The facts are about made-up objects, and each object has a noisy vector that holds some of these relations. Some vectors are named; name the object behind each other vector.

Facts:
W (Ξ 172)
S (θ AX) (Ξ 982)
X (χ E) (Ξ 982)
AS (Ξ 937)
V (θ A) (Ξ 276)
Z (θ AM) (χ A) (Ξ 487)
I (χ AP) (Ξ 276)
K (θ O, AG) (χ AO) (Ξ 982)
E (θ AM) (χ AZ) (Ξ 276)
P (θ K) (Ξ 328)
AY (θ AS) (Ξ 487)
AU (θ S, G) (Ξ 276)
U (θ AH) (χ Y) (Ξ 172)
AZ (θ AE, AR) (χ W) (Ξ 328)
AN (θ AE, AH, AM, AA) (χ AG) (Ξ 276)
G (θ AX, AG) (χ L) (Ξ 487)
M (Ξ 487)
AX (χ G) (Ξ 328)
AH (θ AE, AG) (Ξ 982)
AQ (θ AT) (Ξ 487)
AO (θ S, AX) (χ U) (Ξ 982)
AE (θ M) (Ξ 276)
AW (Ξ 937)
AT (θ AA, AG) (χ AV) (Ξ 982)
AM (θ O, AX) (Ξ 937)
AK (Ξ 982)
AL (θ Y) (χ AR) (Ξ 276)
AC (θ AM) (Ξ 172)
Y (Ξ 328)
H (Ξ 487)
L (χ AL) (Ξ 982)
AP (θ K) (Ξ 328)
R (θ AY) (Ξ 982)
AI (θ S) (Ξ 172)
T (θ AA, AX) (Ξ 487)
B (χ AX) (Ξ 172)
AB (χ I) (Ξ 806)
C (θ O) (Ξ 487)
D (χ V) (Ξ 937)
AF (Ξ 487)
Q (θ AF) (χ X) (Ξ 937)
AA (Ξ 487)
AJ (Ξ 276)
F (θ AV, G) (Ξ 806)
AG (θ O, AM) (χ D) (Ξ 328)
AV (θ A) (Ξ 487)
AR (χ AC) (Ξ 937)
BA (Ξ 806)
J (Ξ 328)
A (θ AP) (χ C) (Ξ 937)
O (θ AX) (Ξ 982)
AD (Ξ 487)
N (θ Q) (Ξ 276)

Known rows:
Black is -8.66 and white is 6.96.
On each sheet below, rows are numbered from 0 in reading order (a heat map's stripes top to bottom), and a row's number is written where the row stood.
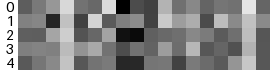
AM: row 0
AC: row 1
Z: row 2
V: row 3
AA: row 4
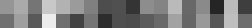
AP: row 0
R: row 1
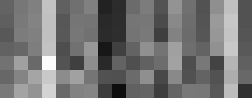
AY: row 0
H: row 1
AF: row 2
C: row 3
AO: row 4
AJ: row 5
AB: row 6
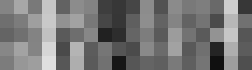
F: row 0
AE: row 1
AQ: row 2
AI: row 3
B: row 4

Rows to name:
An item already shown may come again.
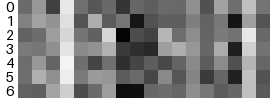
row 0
L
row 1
B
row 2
AM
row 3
AG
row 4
X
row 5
AX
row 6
Z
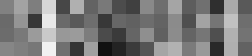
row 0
AI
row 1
L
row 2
AE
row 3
K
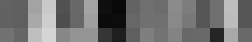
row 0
Z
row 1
Z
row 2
AN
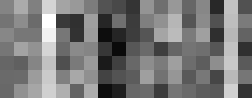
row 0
P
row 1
O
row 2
K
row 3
AB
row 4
C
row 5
E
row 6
Q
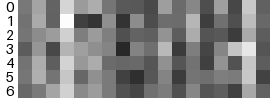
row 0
AZ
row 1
S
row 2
AU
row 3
AR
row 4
Y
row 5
BA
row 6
I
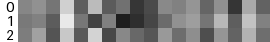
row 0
U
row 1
AH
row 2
W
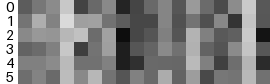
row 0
T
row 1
J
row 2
A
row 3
G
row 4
AV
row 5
AL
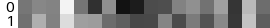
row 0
AT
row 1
J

